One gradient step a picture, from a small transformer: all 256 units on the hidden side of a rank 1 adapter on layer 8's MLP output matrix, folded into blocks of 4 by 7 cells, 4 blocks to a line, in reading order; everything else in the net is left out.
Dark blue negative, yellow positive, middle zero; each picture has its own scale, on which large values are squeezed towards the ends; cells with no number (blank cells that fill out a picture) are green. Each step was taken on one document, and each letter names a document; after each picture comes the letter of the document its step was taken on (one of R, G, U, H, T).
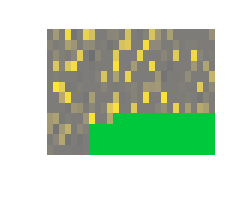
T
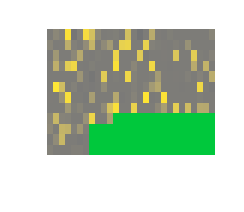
T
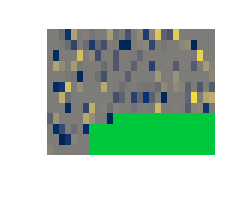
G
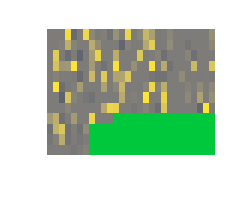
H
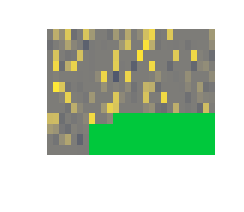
T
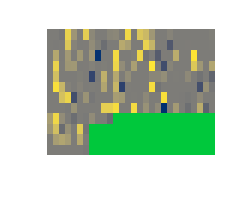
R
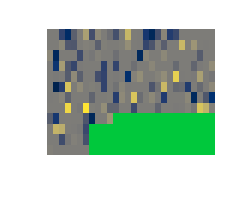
G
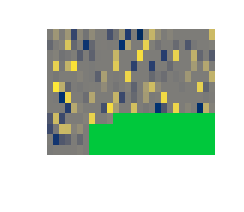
T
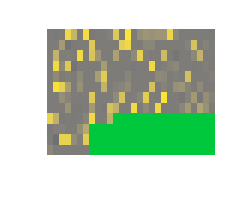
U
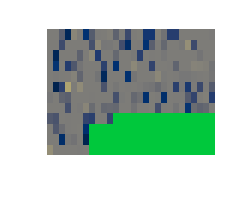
G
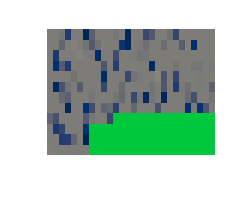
G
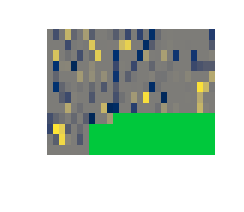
R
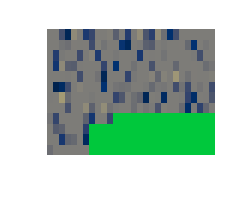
G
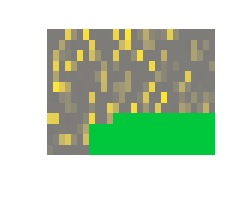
U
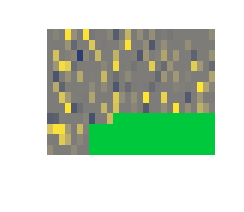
R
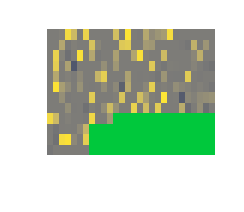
U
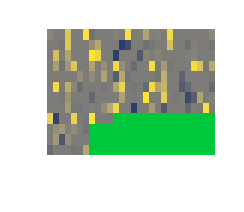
H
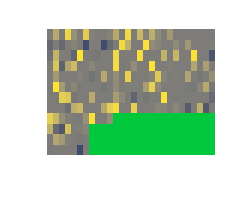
T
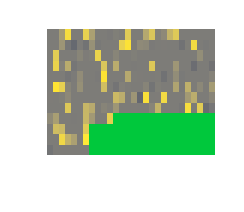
G
